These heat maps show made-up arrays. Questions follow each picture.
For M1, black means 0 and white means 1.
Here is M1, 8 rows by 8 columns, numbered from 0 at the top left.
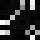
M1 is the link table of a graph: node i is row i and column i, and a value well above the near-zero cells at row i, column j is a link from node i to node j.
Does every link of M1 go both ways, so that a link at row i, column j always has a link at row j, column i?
yes
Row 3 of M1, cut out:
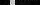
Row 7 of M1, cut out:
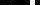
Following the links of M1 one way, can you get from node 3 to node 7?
no
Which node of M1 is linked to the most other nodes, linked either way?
node 6
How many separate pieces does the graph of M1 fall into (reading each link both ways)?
2
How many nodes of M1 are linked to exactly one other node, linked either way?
4
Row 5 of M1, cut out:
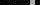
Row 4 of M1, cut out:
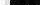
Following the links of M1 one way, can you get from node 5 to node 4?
yes
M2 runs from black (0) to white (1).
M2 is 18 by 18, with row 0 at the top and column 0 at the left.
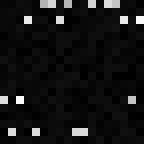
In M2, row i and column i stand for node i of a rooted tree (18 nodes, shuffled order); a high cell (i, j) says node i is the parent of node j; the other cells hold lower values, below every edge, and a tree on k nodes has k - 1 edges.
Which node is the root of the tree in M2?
12
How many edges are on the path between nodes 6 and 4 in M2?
4
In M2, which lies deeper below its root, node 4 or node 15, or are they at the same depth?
the same depth
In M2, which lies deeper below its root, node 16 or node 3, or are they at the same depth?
node 3
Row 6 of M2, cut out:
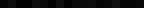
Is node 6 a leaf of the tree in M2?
yes
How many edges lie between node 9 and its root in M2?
2
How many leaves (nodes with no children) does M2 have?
14
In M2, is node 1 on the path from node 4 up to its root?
no
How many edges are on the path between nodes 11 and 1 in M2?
4
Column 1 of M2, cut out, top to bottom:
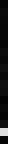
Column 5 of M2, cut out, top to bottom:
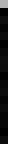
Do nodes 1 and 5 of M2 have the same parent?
no
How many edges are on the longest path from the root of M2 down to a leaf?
2
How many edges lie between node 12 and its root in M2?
0
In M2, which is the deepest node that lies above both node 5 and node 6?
0
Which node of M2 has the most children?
0
